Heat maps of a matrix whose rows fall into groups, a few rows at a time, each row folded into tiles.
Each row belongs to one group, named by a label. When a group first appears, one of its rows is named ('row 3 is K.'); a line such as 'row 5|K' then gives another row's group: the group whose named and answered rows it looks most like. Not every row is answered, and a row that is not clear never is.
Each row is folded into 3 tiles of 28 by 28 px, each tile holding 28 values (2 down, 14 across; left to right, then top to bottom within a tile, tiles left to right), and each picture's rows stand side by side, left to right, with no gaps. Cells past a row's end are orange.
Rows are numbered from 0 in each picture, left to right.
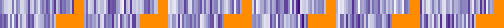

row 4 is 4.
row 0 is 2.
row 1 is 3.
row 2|4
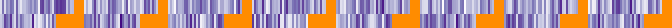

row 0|2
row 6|2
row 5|3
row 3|2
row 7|3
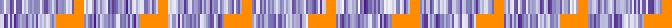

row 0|2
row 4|3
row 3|2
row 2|4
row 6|2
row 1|3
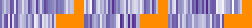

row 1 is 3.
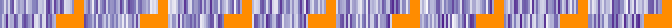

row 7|3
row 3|2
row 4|2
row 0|2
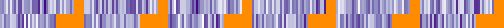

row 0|4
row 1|2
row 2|3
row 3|2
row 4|4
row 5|2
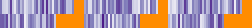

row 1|4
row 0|2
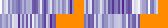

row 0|4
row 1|3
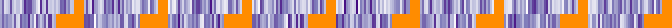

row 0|3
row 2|3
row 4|3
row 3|3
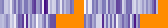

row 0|4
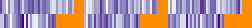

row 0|4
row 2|4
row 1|4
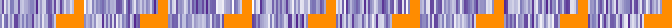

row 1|4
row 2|3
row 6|2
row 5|2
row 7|2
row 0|2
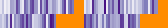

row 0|4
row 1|3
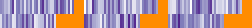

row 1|3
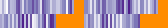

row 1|4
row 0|4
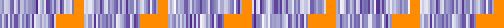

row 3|3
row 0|2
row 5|4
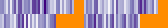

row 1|2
